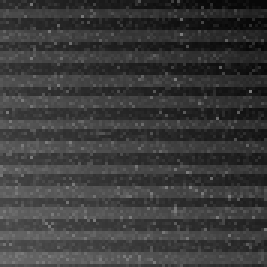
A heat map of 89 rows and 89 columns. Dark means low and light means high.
The ninth with the highest average is the bottom left. Horizontal stripes repeat 12 times down the table. The field climbs toward the bottom left. The ninth with the lowest average is the top right. Overall the values sit about 20% of the way up the scale.
